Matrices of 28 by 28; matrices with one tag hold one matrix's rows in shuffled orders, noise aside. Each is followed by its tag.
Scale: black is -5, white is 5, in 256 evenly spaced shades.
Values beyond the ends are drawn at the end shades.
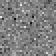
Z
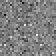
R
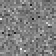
Z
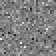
Z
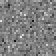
Z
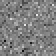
R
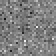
R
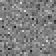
Z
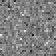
Z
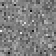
Z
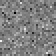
Z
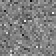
R
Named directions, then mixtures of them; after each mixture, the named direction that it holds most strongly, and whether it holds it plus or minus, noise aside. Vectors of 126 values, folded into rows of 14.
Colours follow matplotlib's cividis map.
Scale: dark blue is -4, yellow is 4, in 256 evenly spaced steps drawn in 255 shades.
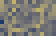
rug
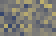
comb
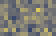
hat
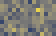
rug, plus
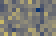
rug, minus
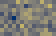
comb, plus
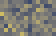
comb, minus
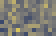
rug, plus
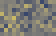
comb, minus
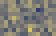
hat, minus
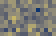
hat, minus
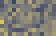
rug, minus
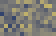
comb, plus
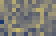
rug, plus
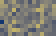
rug, plus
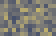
hat, plus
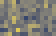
hat, minus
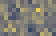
hat, plus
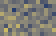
comb, minus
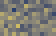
comb, minus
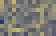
rug, plus
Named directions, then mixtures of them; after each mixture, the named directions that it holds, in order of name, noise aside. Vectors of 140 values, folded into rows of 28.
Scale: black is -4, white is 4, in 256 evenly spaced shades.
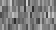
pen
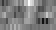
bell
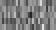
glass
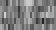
bell, glass, pen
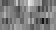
bell, glass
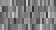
pen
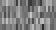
bell, glass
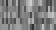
bell, glass, pen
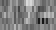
bell, pen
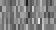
bell, glass, pen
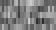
bell, glass, pen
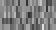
glass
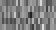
glass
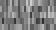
bell, glass, pen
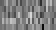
glass
